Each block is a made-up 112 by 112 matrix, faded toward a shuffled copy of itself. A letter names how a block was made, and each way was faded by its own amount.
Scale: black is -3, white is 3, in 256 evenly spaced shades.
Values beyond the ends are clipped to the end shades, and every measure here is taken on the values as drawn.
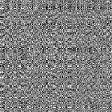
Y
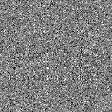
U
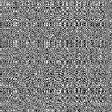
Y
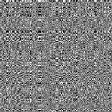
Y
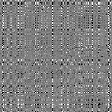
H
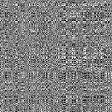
Y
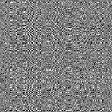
Y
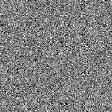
U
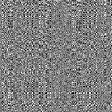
Y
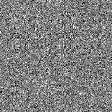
U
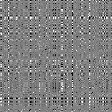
H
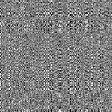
Y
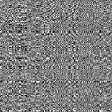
Y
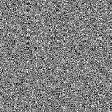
U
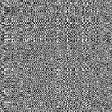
Y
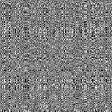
Y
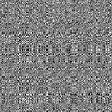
Y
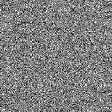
U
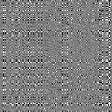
H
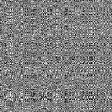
Y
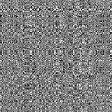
Y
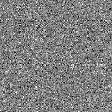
U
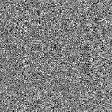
U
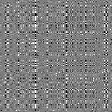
H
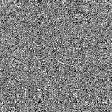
U
